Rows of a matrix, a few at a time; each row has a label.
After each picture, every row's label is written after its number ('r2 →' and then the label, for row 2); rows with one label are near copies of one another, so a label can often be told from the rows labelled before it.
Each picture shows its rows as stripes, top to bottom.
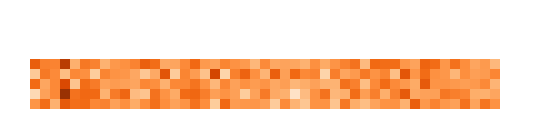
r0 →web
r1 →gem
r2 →web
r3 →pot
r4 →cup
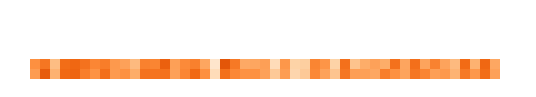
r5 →cup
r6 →cup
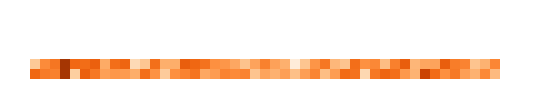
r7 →pot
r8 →web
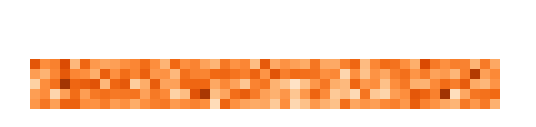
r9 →web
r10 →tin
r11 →pot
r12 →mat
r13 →cup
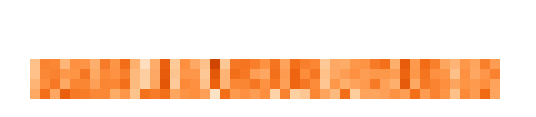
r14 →gem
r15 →gem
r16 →gem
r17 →cup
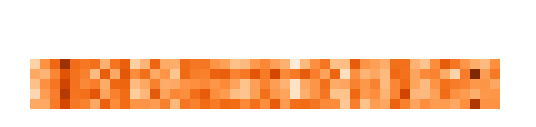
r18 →pot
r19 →tin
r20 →pot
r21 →pot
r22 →tin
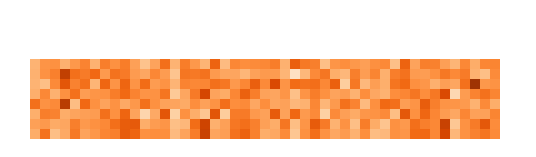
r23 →gem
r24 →pot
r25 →tin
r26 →mat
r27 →web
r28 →gem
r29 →mat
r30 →mat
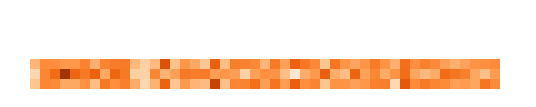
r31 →gem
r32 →pot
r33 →gem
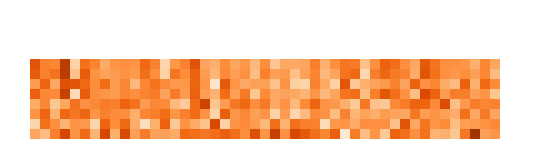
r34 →web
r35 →web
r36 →cup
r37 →web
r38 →mat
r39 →cup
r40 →gem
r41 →tin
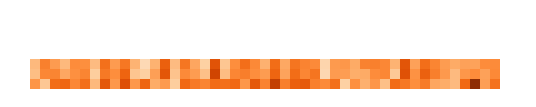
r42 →gem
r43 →gem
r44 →tin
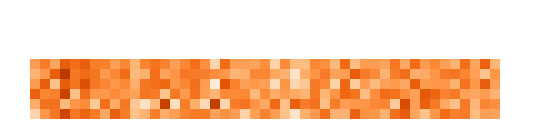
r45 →cup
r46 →pot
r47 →cup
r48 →web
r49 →gem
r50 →pot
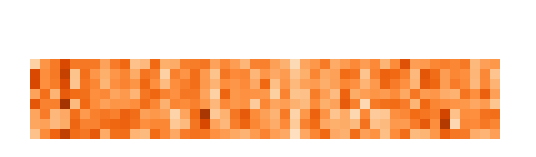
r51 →pot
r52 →web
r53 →web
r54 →cup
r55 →web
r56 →mat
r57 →mat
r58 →pot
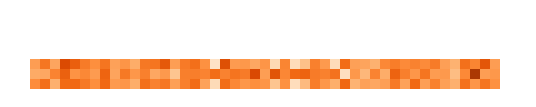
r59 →cup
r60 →tin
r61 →cup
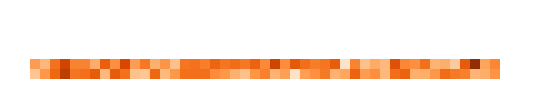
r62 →tin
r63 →pot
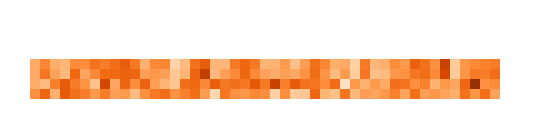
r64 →mat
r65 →mat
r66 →tin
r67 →cup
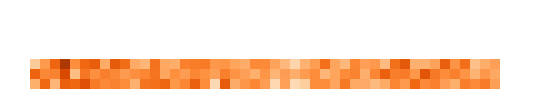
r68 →pot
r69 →web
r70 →cup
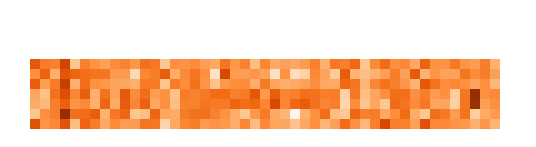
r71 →web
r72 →cup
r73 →web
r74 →tin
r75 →tin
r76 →pot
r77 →web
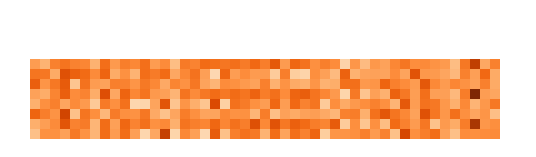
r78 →tin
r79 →cup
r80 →web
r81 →tin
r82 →gem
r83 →web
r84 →tin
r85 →gem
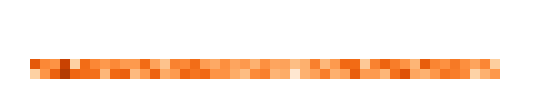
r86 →web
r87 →pot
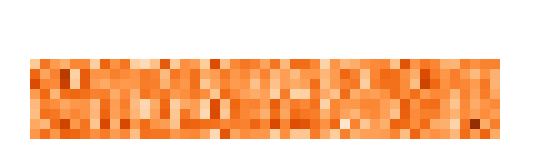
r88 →gem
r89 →web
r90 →web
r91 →cup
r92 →gem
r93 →gem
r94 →tin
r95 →cup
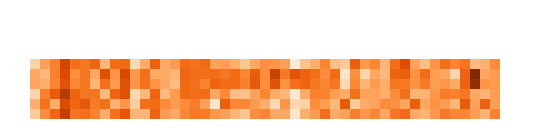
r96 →pot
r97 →tin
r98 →tin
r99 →pot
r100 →cup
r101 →pot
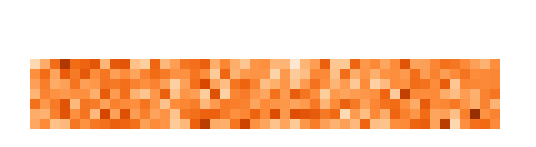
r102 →pot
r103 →cup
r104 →mat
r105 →gem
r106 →web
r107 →tin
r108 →mat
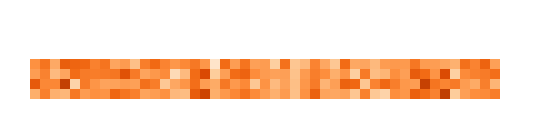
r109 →cup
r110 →mat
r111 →web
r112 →mat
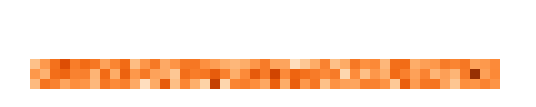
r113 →pot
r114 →tin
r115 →gem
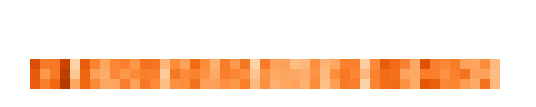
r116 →web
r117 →web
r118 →web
